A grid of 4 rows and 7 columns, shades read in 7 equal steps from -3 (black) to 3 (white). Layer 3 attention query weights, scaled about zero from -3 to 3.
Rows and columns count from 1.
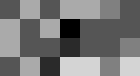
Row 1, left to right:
-1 1 -1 1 1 0 -1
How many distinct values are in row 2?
3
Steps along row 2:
down up down up same same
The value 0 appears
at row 1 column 6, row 3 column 7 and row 4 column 6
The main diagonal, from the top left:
-1 -1 -1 2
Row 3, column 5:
-1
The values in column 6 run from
-1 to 0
